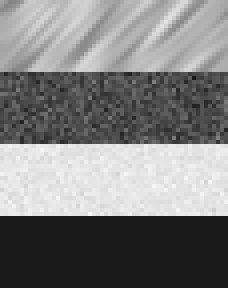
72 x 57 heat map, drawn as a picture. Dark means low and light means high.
It is made of 4 by 1 panels. Panel 1,1: high, slanting up to the right. Panel 2,1: low, fine-grained. Panel 3,1: very high, fine-grained, faint in contrast. Panel 4,1: very low, flat.
